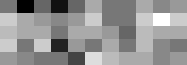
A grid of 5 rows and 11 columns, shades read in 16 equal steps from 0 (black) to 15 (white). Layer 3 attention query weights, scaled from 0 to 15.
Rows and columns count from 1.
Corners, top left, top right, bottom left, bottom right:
7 9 9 9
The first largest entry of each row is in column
6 10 1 1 6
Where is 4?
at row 5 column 5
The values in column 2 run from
0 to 10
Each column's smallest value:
7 0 6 1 4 7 7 6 10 8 7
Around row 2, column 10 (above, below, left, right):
8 10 12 12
